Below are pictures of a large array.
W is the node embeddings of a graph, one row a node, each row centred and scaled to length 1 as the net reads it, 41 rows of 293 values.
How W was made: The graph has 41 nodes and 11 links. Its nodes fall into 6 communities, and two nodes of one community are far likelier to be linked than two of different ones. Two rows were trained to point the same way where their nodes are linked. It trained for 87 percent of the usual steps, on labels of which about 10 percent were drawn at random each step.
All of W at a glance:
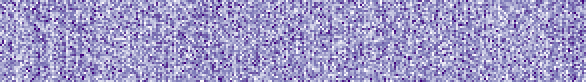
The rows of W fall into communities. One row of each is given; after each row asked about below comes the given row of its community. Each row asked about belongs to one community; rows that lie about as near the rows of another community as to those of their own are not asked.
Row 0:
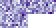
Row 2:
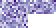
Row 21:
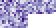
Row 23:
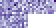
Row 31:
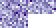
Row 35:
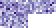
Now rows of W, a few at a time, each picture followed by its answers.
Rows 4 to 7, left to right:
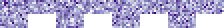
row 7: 23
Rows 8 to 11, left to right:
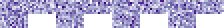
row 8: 31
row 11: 35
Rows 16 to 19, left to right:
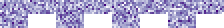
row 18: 2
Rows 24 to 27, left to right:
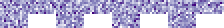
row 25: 21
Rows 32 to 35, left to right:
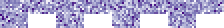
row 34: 0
